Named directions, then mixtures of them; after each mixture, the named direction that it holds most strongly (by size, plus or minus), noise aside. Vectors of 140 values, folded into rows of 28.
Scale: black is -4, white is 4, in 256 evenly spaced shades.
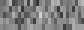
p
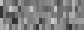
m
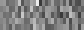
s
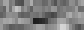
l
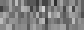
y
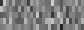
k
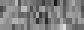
y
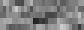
l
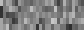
m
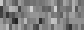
m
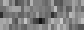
l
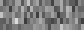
k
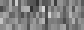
y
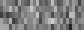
m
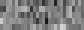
y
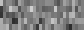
m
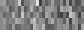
s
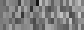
s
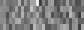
s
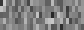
k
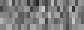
y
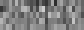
y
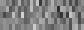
s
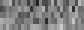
y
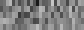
p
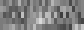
p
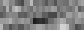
l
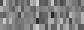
k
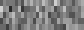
y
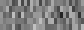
s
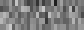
y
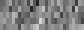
p
